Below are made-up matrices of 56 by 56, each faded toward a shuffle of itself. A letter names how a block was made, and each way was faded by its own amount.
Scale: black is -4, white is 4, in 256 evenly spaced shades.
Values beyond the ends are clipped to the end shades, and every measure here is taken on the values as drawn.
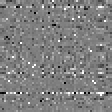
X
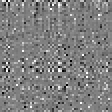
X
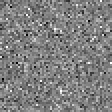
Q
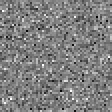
Q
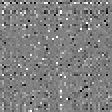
X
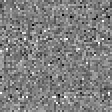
Q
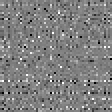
X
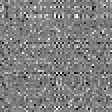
X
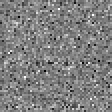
Q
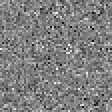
Q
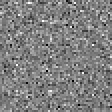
Q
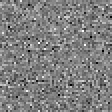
Q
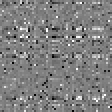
X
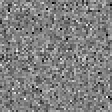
Q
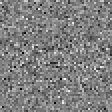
Q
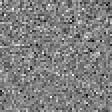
Q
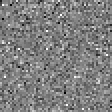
Q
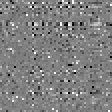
X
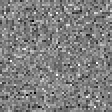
Q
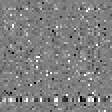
X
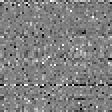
X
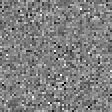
Q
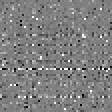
X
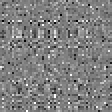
X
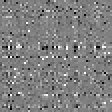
X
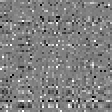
X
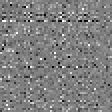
X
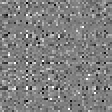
X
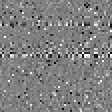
X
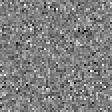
Q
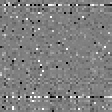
X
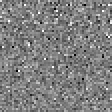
Q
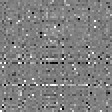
X
